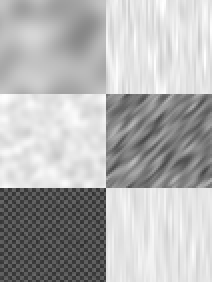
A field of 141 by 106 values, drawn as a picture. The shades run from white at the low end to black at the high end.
It is made of 3 by 2 panels. Panel 1,1: low, smooth. Panel 1,2: very low, streaked downward, faint in contrast. Panel 2,1: very low, blotchy, faint in contrast. Panel 2,2: middling, slanting up to the right. Panel 3,1: high, checkered. Panel 3,2: very low, streaked downward, faint in contrast.
